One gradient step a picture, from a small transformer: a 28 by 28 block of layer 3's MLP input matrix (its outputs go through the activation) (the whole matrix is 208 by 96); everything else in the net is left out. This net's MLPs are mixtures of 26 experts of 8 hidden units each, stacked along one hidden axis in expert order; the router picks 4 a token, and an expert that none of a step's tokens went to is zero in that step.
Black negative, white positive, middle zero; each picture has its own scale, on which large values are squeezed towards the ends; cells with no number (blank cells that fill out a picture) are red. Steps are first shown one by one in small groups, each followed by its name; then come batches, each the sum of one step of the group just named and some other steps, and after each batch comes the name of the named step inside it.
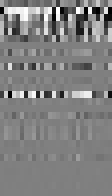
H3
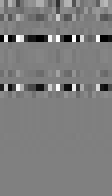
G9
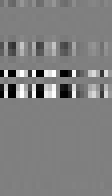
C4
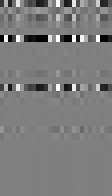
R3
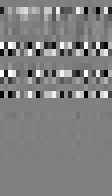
H3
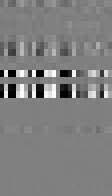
C4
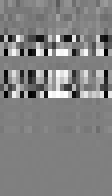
G9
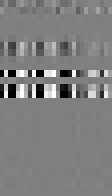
C4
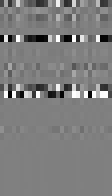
R3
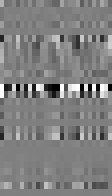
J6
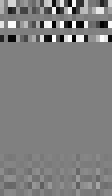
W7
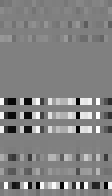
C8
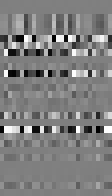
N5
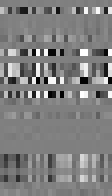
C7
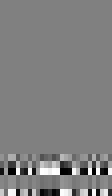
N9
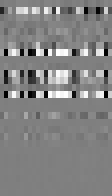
C7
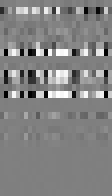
W7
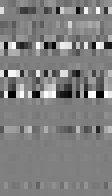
C8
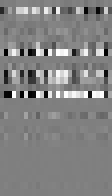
C8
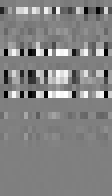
N5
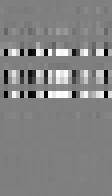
C7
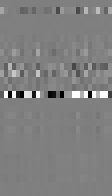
C7
